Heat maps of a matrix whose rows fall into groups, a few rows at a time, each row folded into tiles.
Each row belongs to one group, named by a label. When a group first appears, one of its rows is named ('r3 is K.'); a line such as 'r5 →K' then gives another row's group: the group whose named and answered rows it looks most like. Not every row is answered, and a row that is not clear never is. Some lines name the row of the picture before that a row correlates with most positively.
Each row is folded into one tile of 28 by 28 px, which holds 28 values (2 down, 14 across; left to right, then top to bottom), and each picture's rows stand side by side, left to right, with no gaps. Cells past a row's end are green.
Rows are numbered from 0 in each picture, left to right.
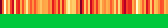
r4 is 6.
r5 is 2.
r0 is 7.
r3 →2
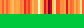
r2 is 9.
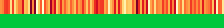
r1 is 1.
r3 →6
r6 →1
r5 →1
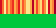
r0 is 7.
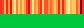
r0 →9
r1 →7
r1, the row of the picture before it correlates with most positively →0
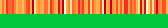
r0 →2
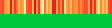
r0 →9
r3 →9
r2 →1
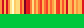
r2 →9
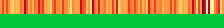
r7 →2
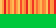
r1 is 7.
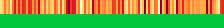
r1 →9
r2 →6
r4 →9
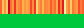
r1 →1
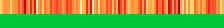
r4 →2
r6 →9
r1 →1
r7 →6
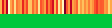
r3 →6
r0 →1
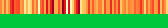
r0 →6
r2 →2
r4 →1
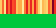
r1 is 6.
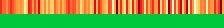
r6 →7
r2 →6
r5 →7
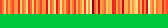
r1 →7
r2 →7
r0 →7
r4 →9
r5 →1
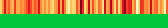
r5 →9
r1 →9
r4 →6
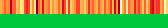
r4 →1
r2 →2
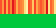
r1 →7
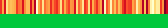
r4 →6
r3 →7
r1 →1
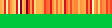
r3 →1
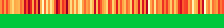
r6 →6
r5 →1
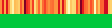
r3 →2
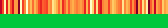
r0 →7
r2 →2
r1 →6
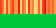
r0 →7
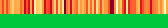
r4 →7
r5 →9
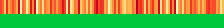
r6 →1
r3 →6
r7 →6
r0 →7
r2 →2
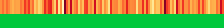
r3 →9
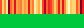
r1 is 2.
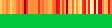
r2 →9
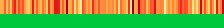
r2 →9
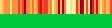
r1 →6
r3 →2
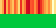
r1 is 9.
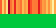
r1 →9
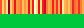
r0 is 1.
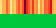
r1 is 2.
